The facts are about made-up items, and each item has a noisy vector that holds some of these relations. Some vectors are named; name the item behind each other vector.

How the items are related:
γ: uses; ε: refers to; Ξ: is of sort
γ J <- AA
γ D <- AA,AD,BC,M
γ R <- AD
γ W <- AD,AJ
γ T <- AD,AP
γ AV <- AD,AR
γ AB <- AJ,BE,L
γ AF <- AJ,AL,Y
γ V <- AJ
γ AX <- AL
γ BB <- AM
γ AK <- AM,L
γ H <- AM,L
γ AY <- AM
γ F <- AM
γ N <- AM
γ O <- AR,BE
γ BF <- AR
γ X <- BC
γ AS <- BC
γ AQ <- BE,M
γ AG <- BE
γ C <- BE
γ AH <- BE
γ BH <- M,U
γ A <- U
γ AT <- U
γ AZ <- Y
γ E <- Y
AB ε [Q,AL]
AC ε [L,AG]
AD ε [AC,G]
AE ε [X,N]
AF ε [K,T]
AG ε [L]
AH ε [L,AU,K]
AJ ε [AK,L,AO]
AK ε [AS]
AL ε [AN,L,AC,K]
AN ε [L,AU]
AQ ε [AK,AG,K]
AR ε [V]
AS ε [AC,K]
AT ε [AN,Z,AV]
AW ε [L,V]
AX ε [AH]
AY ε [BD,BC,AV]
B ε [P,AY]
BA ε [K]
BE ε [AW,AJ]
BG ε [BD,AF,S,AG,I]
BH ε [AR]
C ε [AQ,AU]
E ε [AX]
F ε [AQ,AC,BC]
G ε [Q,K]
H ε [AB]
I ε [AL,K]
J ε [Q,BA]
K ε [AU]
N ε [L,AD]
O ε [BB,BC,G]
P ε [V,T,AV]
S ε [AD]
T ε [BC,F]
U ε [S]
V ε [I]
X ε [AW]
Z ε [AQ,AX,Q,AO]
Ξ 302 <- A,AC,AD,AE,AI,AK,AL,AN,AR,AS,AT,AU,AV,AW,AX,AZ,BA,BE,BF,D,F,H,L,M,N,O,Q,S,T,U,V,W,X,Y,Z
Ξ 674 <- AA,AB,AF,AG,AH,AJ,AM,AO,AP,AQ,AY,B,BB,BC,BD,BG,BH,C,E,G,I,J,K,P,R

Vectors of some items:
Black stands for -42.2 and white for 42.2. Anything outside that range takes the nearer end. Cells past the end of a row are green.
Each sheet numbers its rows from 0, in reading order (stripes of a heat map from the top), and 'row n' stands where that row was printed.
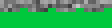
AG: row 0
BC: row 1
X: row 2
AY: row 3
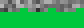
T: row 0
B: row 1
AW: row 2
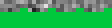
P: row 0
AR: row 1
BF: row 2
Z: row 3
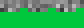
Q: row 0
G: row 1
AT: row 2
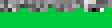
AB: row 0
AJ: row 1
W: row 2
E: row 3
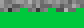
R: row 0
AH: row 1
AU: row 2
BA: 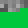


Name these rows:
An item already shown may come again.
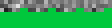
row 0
AR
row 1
AV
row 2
Q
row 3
C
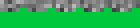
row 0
B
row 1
V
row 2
AT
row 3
Q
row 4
Q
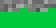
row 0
AW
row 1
AF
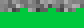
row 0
D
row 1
AA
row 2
AK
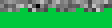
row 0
N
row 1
BB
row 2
AO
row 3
AB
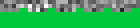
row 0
AE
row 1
U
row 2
AX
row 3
BG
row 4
J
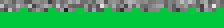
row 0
A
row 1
O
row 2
J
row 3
AD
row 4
AP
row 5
V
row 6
AM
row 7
BE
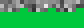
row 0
S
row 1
L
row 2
AB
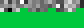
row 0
BH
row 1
AQ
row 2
H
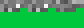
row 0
M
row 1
M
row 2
BD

